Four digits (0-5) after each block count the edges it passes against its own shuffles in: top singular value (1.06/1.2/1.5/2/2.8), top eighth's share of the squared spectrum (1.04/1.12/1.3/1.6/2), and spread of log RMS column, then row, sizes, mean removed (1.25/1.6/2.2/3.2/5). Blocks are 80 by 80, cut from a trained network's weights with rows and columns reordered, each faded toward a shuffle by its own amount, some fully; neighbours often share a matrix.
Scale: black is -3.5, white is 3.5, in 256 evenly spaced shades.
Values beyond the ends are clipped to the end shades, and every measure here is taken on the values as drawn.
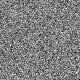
0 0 0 0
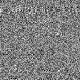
3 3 0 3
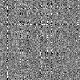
4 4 3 2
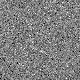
0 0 0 0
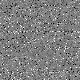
2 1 0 1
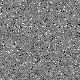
1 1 0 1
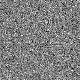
2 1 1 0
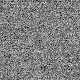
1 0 0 0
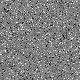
2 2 0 0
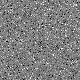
0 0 0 0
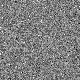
0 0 0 0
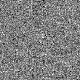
2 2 1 1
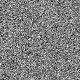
2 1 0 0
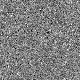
1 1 0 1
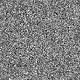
2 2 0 1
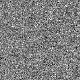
2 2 1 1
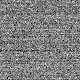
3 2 0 1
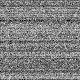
4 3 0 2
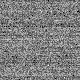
3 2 0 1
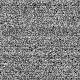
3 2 0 1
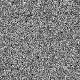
2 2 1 1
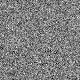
2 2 0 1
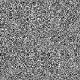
3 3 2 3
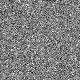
2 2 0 1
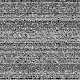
4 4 1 2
